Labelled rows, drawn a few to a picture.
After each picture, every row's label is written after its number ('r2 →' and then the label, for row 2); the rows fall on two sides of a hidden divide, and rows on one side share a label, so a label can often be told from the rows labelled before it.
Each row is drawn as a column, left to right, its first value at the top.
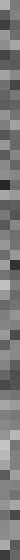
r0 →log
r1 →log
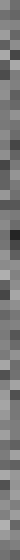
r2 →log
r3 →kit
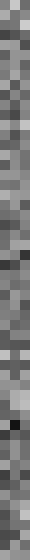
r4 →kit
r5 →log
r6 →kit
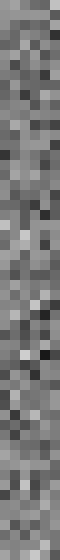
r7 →log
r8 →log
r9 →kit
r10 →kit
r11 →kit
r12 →log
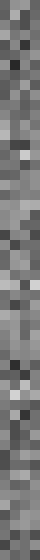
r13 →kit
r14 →log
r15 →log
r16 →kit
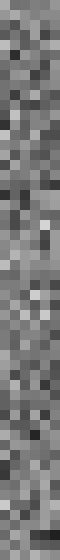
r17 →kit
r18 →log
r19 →log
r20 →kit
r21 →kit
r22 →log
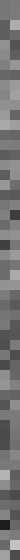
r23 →kit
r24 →log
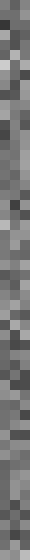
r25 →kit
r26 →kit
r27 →kit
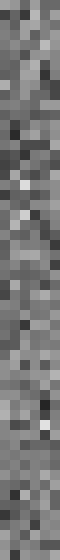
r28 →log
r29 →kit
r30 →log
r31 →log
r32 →kit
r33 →kit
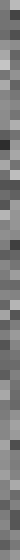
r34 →log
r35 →kit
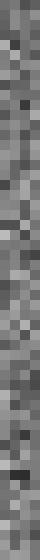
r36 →log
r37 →kit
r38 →kit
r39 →kit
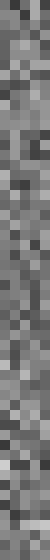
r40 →log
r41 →kit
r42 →log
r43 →log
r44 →kit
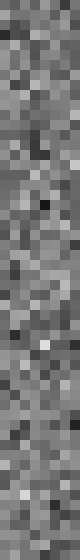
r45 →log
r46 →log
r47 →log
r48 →log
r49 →log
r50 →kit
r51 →kit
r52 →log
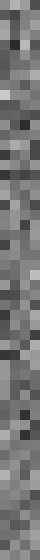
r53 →log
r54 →log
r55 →kit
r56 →log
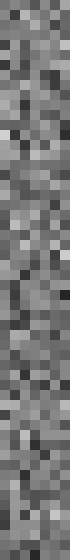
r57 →kit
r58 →log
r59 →log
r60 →kit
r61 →kit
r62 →kit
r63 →log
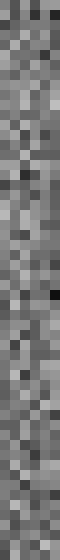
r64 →log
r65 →kit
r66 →log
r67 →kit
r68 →log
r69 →log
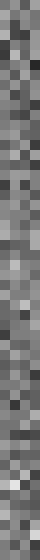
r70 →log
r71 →kit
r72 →kit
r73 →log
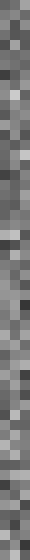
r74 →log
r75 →log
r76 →log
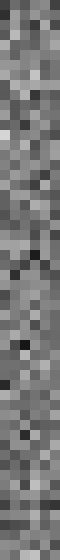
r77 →kit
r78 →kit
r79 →kit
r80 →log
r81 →log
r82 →kit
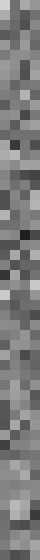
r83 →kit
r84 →log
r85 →log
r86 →log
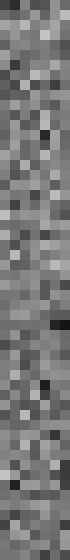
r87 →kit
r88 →kit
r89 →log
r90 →kit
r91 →log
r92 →kit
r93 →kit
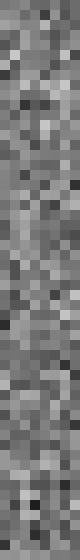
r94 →kit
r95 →log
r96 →log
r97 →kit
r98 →kit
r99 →log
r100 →kit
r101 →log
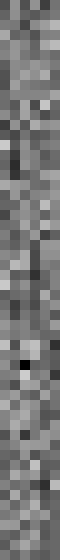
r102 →kit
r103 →log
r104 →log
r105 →log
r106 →kit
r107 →kit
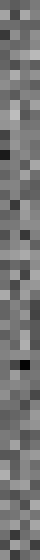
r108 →log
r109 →kit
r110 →kit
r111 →log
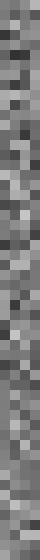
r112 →log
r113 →kit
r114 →log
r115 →log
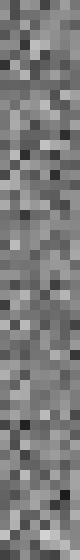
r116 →log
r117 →kit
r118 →log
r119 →log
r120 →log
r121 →log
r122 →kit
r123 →log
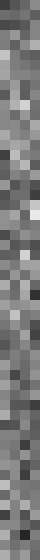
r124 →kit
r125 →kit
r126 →kit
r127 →kit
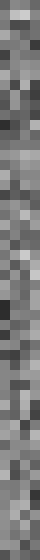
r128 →log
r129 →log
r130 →log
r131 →kit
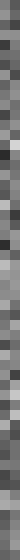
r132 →kit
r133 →kit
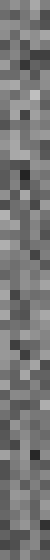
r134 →kit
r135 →kit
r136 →log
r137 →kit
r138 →log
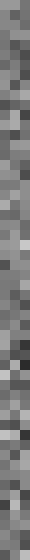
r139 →log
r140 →log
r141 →kit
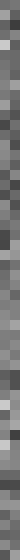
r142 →log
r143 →log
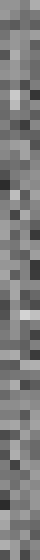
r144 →log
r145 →kit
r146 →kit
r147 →log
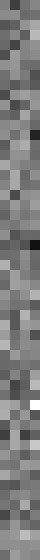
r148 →log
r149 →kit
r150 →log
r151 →log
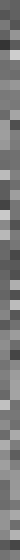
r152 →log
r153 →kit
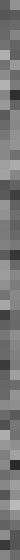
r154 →kit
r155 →kit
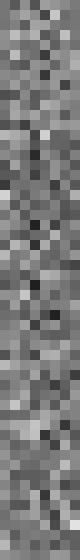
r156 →log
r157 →kit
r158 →kit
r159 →log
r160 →kit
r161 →log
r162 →log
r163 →log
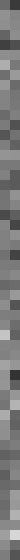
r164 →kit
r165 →log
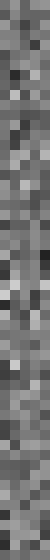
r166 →log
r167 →log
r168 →kit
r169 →log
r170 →kit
